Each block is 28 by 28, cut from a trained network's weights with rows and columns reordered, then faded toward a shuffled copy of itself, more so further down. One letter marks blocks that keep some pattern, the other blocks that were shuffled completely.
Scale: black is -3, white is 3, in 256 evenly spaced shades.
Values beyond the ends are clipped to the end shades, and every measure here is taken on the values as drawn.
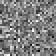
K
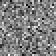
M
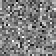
M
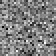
M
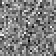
M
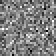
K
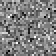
M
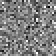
K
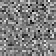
K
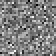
M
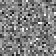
M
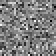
K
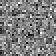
M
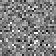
K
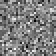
M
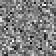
M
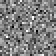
M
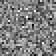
M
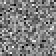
M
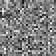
K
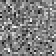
K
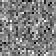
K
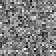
M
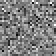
K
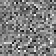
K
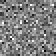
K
